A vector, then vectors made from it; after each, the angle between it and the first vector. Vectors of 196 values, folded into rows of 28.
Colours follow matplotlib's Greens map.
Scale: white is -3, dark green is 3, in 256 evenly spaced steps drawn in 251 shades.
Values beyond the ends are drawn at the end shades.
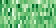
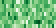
orthogonal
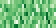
orthogonal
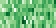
orthogonal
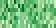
orthogonal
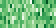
orthogonal
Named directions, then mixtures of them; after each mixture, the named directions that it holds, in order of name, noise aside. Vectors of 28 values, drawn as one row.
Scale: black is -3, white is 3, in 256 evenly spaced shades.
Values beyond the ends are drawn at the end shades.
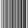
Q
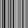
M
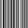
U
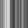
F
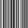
U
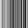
F, M, Q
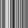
F, M, U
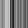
F, M, Q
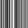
F, M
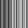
F, Q, U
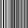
F, M, U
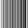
Q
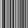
M, Q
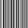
U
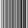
Q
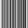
M, Q, U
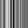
F, M, U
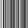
Q, U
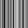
M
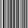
U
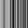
F, M, Q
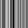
F, M, U
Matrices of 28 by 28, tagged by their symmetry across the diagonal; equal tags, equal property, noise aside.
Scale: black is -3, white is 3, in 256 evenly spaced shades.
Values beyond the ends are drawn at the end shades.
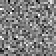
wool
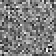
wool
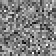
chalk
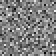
wool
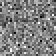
chalk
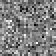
wool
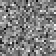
chalk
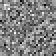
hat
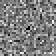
hat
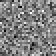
chalk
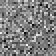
hat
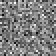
wool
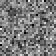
hat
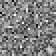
hat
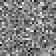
chalk
